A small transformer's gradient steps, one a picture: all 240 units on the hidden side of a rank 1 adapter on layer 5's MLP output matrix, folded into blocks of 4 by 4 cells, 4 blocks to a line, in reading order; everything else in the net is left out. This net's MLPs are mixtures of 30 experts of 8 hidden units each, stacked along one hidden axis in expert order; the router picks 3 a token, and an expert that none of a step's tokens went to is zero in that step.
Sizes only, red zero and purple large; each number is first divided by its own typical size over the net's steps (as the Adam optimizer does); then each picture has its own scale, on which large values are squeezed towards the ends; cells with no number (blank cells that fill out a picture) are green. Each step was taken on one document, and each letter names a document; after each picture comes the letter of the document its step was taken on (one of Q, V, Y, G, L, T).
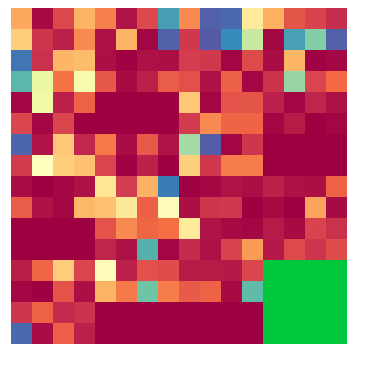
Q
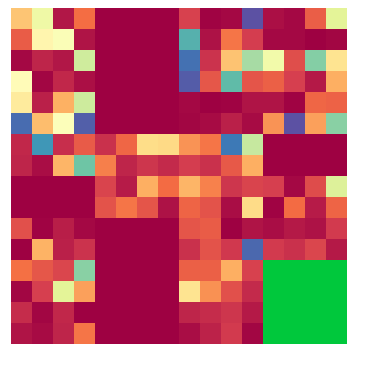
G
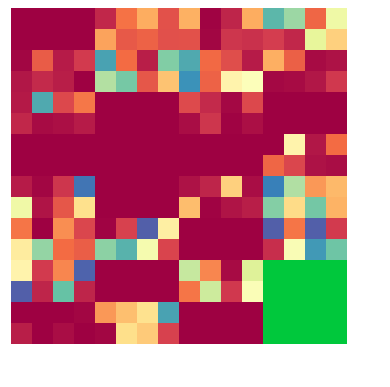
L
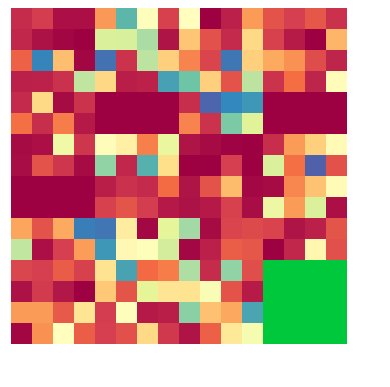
L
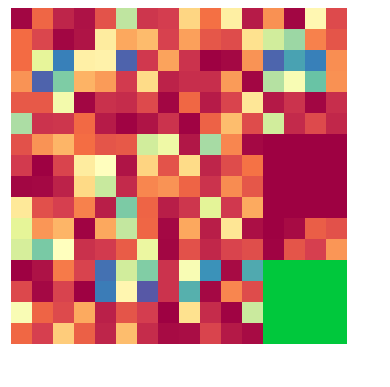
Q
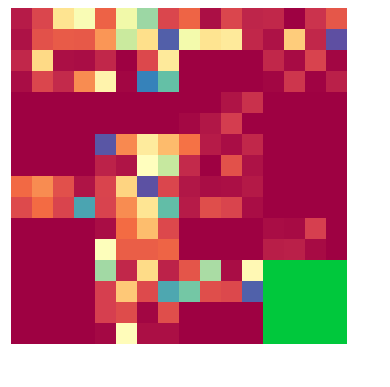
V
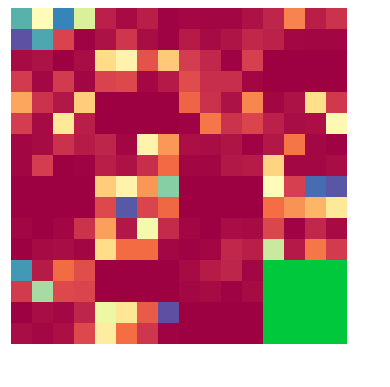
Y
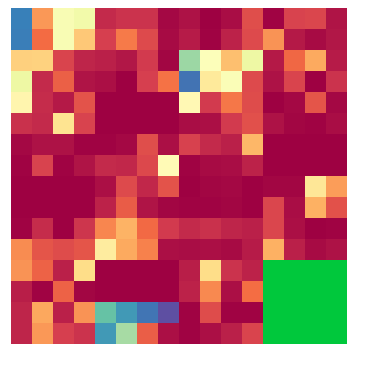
Y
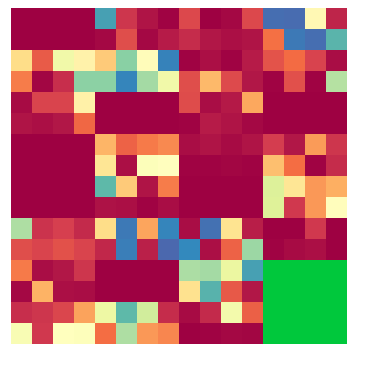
L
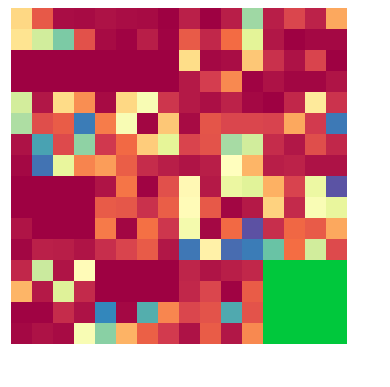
G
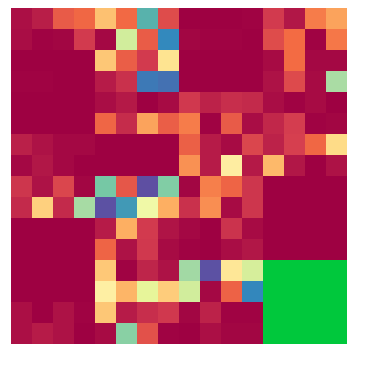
V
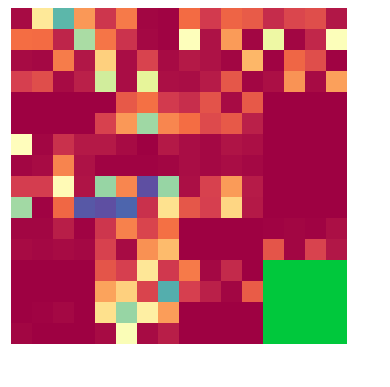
V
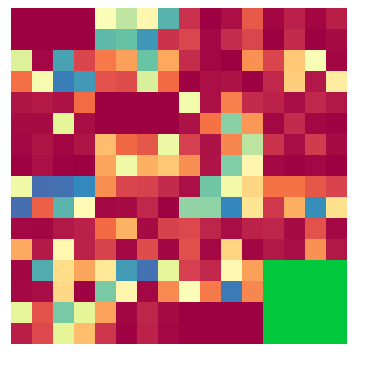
Q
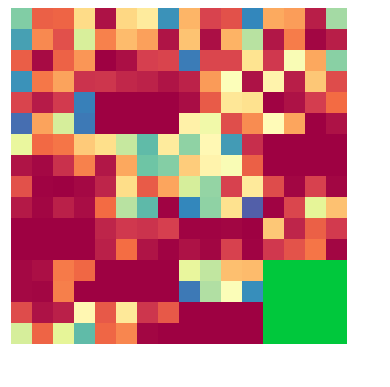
Q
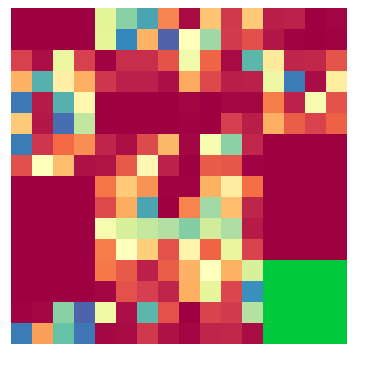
Q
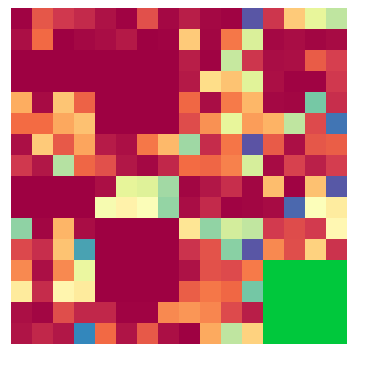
G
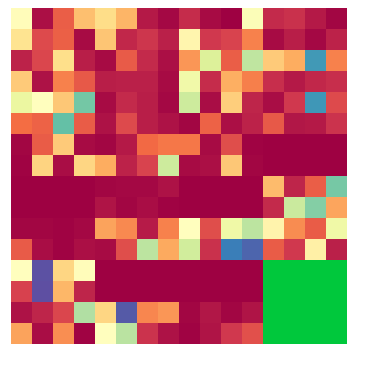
Y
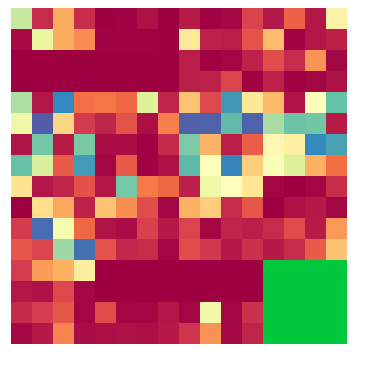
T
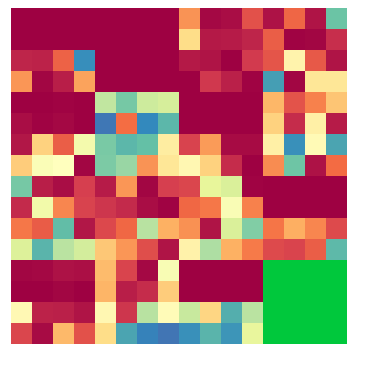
T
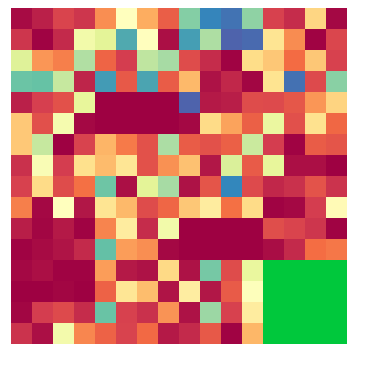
Q
